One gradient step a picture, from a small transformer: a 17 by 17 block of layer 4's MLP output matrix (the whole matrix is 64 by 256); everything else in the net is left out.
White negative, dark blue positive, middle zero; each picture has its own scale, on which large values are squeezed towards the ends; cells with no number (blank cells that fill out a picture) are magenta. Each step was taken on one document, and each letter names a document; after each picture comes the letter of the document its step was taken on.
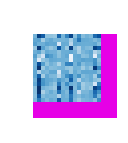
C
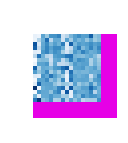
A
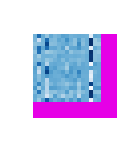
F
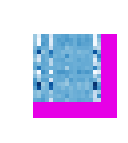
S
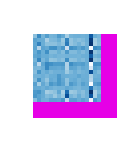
F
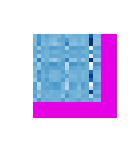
F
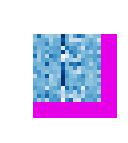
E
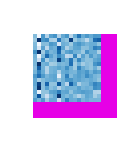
C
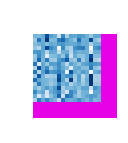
F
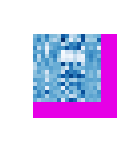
E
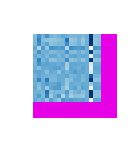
F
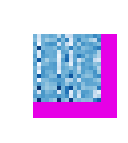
C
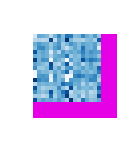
A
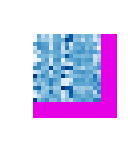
A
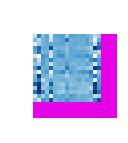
S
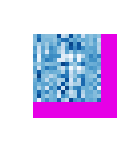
E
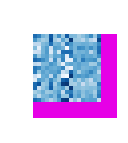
A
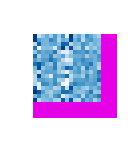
A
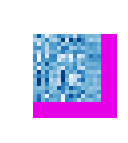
E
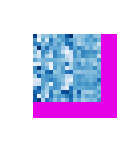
A
